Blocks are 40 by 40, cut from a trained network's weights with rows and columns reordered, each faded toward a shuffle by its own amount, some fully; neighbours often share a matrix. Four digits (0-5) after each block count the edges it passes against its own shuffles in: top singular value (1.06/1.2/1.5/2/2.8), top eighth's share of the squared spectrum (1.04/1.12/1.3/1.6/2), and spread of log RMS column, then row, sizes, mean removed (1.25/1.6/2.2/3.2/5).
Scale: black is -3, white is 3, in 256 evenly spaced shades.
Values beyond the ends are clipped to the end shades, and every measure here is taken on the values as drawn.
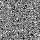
0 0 0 0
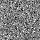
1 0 0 0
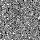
1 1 0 0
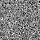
0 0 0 0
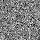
0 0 0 0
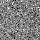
0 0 0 0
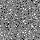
0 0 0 0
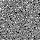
0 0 0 0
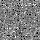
2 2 0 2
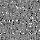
2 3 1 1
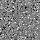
1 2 1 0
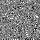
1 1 0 1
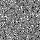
0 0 0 0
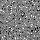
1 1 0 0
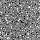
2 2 0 0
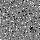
0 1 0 0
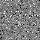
1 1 0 1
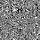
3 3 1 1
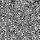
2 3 2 1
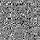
3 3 1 2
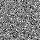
1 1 0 0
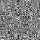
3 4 2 2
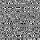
3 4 0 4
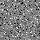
1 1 0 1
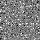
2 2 0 0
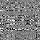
3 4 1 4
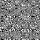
3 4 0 3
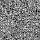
2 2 1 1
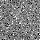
0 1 0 0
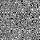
2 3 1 1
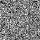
1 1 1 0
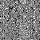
2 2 0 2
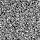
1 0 0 0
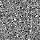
1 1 0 0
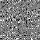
3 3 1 2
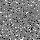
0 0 0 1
